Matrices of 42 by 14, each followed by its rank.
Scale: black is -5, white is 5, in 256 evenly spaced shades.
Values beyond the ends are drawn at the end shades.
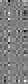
two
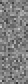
full rank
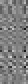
two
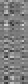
two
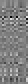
two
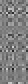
two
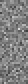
full rank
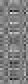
two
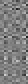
two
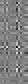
two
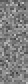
full rank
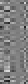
two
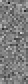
full rank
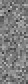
full rank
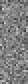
full rank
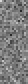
full rank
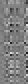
two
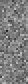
full rank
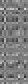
two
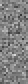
full rank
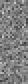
full rank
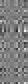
two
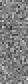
full rank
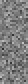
full rank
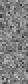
full rank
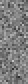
full rank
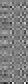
two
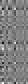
two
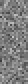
full rank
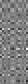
two
